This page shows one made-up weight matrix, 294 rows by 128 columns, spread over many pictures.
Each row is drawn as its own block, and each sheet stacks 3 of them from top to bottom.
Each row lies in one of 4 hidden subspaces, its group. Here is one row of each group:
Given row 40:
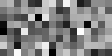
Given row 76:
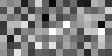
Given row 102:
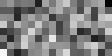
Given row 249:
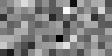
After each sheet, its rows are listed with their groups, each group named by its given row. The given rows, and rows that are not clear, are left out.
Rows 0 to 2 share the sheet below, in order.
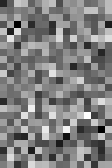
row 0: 102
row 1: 249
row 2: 76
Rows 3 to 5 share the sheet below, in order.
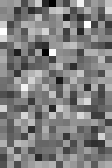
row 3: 40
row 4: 102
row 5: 76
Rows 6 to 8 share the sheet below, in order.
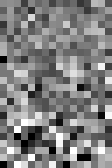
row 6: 76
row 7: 40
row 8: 102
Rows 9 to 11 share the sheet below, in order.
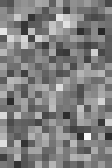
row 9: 40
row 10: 76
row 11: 40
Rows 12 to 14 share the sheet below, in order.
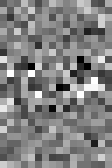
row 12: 76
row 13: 76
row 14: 249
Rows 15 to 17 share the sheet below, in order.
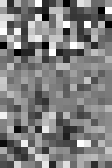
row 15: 40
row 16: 40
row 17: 40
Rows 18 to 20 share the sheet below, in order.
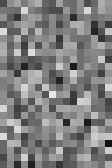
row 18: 249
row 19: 102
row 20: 249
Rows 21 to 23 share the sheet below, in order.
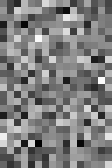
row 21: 40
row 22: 76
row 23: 40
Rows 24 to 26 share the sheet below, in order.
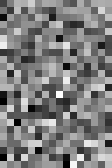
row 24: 249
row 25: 249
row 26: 249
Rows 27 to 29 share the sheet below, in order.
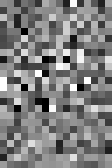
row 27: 249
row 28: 40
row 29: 102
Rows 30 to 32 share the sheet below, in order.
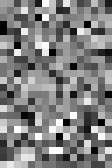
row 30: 40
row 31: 102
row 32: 249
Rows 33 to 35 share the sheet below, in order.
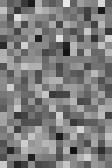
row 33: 249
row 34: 102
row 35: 102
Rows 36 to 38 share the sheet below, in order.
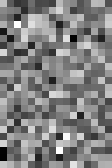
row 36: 102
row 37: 102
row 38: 249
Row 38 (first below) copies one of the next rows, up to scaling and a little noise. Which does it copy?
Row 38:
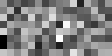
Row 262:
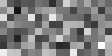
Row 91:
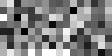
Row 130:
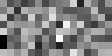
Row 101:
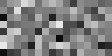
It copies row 130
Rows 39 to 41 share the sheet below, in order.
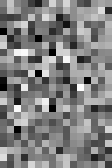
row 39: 40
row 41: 249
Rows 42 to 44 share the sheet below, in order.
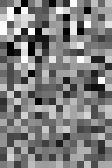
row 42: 40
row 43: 76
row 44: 76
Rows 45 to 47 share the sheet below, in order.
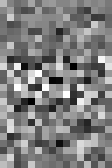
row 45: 76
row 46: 102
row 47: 76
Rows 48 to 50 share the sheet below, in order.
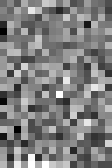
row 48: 40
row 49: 249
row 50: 249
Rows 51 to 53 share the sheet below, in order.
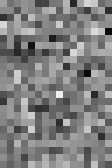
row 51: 249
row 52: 249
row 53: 249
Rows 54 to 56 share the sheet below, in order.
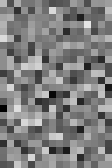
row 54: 40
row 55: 102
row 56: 102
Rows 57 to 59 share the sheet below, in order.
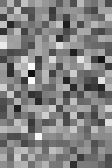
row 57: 249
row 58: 76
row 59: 249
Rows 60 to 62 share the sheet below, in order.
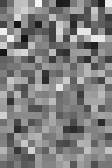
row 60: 102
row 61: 76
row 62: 40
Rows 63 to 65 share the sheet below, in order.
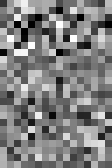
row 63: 102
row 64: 102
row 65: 76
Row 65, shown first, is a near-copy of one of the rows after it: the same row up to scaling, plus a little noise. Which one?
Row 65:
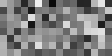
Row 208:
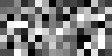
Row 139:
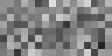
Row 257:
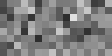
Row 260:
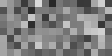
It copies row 260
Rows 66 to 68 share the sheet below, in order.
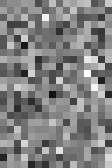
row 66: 76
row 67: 249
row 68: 249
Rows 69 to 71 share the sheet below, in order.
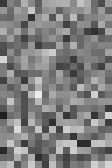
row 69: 76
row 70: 40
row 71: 40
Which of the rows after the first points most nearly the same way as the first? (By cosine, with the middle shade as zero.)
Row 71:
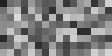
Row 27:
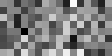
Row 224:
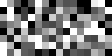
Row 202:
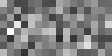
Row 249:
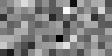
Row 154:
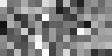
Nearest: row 27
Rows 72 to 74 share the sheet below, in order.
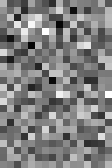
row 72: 102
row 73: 102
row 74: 76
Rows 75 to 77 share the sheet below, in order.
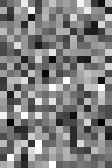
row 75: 76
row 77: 40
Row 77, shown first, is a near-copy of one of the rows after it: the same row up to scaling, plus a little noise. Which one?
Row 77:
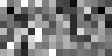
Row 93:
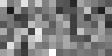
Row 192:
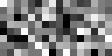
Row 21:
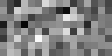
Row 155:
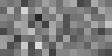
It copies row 93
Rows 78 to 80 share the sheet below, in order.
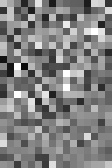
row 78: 76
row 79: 40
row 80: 40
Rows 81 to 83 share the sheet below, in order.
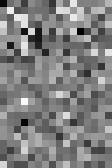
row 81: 40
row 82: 249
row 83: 102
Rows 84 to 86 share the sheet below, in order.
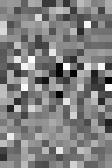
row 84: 40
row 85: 249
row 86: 249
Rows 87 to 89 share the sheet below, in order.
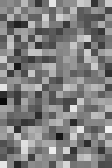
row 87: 76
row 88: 249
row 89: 102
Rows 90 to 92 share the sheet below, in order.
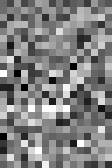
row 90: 76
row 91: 249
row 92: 40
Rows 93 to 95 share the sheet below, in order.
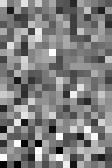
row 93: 40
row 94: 102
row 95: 249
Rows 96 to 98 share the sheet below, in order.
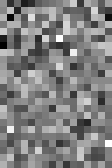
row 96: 249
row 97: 102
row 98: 76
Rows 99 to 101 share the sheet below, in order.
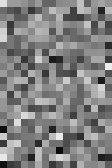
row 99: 40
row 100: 76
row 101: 249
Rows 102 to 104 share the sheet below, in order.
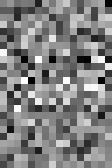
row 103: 76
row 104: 76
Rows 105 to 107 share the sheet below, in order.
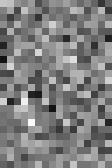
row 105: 102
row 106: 40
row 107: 249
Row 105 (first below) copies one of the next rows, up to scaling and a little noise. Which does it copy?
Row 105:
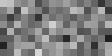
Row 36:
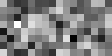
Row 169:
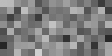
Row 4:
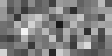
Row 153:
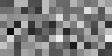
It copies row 169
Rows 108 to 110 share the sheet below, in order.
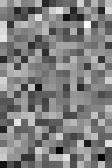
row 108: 40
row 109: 40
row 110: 249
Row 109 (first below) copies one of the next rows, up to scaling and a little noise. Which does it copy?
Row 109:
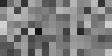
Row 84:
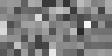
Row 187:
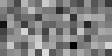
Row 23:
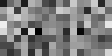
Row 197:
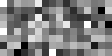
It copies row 23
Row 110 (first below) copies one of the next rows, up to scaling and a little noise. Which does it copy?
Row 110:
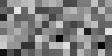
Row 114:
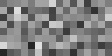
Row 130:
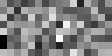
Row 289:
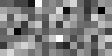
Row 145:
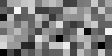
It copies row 145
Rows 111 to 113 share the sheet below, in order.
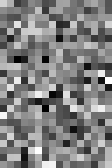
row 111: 102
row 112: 102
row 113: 40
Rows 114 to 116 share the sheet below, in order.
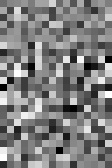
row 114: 249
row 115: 249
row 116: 249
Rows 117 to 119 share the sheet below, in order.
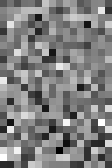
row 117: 40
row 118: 40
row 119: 249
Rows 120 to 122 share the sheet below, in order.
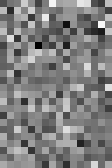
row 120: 76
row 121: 249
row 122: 40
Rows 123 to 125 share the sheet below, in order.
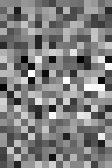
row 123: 249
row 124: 76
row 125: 76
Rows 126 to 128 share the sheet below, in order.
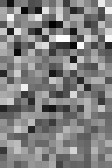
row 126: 102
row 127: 249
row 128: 40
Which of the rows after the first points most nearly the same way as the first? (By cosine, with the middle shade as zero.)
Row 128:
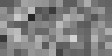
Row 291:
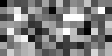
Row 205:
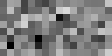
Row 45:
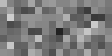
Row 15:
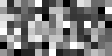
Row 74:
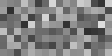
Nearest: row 291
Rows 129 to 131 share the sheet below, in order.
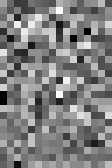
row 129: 102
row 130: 249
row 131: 76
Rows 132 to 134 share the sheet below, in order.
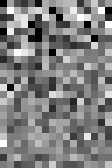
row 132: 40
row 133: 102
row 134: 40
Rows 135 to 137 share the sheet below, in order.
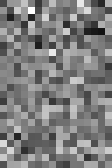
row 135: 76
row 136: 249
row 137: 102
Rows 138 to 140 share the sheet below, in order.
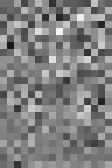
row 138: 76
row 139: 76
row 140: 76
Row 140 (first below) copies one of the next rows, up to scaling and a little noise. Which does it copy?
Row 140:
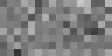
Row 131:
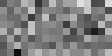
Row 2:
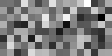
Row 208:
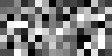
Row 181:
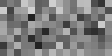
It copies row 131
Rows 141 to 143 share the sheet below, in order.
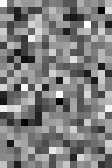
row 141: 40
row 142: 249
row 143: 102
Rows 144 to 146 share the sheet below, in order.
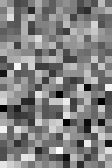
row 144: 76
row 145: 249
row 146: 249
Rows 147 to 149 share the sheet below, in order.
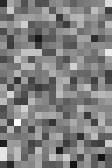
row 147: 40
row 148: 102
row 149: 249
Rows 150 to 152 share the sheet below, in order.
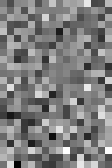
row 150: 76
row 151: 102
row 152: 102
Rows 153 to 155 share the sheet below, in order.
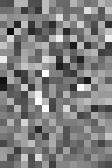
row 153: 102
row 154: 40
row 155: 40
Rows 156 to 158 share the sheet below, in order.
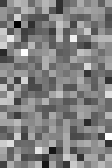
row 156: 102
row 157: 102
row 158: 102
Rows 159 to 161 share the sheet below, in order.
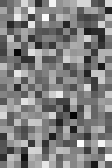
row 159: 76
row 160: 249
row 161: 40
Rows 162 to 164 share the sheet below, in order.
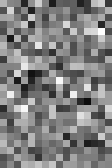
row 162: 76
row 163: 102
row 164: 76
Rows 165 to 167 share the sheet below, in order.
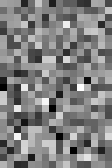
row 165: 76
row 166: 40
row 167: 102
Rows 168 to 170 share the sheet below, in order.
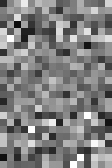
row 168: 102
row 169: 102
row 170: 249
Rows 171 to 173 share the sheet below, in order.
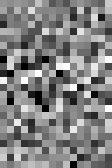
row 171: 102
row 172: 40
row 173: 249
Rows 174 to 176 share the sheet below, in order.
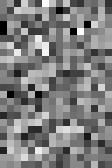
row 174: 40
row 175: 40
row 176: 40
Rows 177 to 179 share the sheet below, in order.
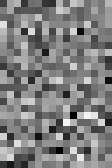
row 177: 40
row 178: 102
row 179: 249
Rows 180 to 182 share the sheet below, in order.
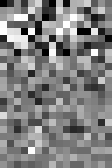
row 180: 40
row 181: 76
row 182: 40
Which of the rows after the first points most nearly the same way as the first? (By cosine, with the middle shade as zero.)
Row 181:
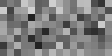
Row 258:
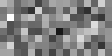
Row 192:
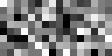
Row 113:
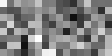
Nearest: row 113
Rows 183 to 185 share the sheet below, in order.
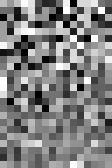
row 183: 249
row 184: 40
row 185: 249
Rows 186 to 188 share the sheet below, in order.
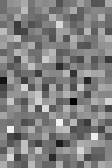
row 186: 102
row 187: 40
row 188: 76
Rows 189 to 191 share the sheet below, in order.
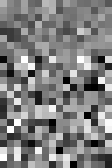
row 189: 40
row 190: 76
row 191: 249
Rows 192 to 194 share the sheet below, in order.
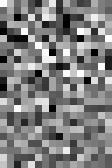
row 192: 40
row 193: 40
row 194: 102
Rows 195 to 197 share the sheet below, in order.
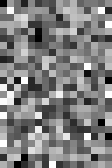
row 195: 40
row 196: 102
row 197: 40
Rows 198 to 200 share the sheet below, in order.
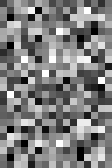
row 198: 76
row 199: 76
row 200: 76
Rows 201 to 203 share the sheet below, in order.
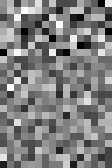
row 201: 102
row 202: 102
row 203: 249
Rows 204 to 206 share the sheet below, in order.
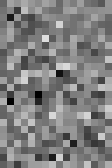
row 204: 102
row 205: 40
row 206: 76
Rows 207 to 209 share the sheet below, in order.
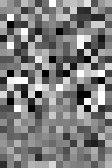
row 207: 76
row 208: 76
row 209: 76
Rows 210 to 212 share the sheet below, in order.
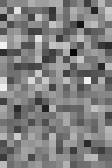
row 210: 249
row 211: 40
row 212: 102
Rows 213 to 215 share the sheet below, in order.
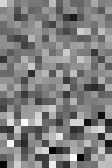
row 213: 40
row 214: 76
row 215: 102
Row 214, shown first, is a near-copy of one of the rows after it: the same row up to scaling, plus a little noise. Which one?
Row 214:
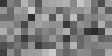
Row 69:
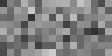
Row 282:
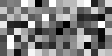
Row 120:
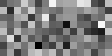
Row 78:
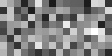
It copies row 69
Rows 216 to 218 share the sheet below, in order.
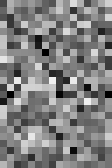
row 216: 40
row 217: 102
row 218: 102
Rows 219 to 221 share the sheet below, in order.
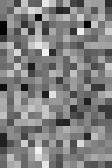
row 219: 40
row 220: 249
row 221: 40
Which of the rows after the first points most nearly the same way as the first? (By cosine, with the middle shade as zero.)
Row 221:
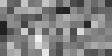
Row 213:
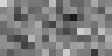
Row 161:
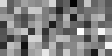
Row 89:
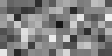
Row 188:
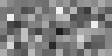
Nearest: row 161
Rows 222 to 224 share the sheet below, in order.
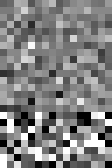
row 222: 102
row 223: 249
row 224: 76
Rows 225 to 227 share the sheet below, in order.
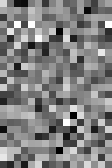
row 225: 102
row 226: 249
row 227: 249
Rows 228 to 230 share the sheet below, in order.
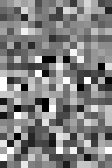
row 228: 249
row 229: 40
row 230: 102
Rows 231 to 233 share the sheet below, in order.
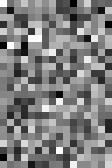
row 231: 40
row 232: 249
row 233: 249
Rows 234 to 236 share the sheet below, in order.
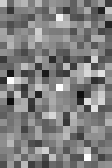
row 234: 40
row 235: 76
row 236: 249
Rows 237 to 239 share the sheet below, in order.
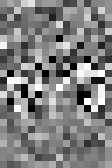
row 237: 249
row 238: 76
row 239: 76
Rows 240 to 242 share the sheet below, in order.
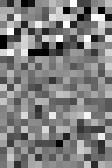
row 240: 249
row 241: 102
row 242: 76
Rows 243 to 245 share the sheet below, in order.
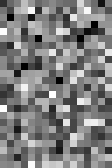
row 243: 76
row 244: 102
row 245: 249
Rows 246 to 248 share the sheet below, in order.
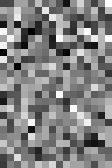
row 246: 102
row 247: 249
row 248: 76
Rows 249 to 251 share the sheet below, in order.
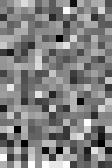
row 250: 102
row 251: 249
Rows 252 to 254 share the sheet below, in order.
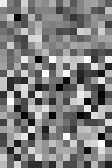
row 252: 40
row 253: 76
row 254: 76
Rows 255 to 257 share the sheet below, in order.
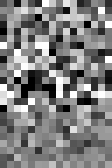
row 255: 40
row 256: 102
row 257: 76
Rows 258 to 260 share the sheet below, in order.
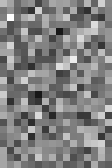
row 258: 76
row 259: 40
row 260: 76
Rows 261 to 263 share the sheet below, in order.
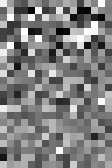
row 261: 76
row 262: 249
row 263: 249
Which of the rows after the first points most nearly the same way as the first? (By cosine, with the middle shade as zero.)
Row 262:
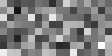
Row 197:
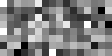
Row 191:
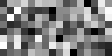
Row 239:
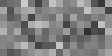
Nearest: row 197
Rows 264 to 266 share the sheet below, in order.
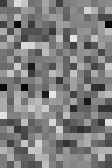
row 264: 102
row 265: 249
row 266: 40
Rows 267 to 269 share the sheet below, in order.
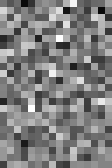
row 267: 249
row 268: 249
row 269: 102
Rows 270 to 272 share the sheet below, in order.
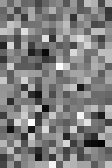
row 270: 249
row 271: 40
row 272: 76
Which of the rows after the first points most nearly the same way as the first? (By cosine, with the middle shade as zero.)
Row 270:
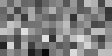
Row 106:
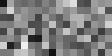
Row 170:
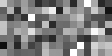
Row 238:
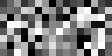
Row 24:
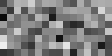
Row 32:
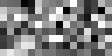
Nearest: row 170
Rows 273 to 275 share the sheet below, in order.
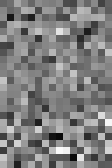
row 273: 76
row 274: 40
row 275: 102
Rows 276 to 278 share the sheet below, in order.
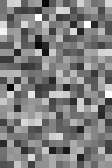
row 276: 40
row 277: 102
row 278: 102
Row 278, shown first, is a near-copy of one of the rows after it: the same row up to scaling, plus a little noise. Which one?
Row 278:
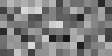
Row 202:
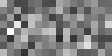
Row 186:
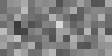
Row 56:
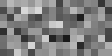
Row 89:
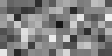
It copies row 56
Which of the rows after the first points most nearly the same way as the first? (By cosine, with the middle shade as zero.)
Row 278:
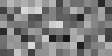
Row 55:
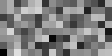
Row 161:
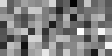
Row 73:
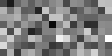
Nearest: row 55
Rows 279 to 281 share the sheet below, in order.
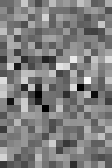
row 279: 76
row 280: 40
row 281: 249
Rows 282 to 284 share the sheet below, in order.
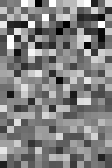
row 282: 76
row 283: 102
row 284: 249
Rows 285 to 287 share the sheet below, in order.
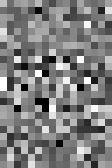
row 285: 40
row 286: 40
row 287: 76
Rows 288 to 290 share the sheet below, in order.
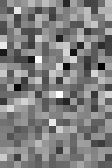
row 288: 249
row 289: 249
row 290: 40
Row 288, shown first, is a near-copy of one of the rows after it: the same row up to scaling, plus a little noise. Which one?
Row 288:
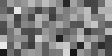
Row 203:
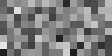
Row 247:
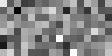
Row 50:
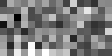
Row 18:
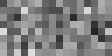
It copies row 203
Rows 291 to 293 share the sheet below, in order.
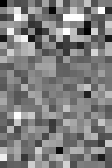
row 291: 40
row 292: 40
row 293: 249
